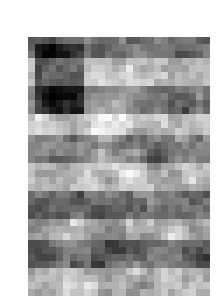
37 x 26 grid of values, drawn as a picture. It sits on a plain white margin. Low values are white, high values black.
Stripes: horizontal, repeating 5 times. Roughest part: top left. Grain: streaks across. Odd patch: higher, in the top left. Ninth with the highest average: top left.
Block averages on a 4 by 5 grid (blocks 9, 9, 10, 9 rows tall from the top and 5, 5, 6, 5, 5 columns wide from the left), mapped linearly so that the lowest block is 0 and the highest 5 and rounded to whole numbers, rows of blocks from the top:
5 4 1 1 2
2 2 0 2 1
2 1 1 1 1
2 1 2 1 2
